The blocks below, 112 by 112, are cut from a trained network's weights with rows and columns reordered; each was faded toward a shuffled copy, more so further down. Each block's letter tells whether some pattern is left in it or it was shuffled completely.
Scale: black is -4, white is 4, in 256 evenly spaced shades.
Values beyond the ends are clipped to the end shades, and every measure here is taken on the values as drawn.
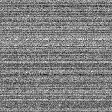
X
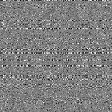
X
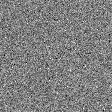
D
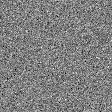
D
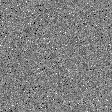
D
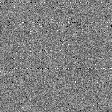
X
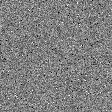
D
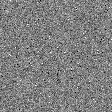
D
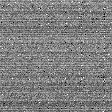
X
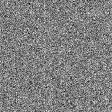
X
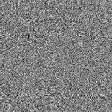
X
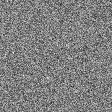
D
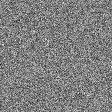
D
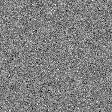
D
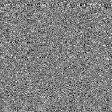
X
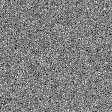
D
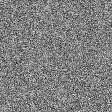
D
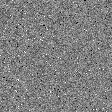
D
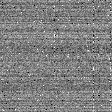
X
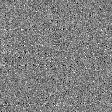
X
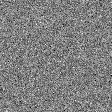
D
